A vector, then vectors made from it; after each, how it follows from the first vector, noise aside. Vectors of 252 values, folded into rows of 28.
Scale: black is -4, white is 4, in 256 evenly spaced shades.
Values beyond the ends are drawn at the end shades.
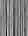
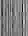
wrapped around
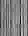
wrapped around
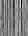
reversed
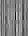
wrapped around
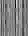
wrapped around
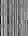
wrapped around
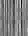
reversed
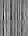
wrapped around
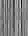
reversed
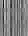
wrapped around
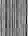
wrapped around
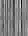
reversed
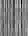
reversed
